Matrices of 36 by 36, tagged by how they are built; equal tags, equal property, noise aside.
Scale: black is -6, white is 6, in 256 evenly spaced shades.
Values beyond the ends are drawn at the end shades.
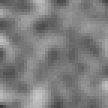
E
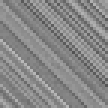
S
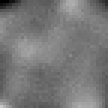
E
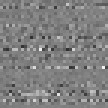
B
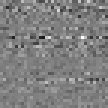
B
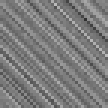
S
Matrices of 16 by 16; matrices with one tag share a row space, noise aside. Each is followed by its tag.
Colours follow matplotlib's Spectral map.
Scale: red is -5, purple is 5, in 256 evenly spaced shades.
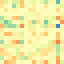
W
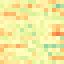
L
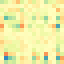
W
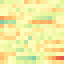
L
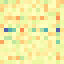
W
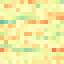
L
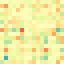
W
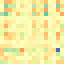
W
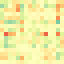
W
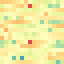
L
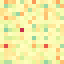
W
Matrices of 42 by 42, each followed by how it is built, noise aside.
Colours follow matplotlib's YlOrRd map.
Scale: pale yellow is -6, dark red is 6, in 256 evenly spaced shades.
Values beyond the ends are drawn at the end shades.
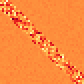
banded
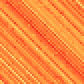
Toeplitz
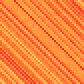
Toeplitz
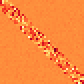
banded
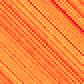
Toeplitz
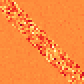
banded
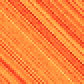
Toeplitz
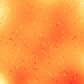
smooth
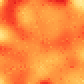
smooth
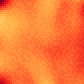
smooth
